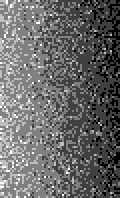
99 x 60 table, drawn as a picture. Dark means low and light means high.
Stripes: none. Slope: up to the left. Average level on the scale: 40%.
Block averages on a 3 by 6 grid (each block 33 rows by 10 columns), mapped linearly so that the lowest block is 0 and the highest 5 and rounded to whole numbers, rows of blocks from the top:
5 4 3 2 1 0
5 4 3 2 1 0
5 4 3 2 1 0
